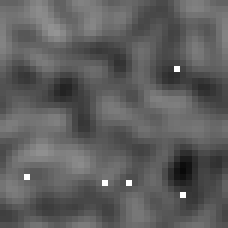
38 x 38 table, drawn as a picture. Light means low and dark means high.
The texture is blotchy. There are five isolated cells, each far lower than the cells round it. The ninth with the highest average is the bottom right. The halves do not mirror each other.
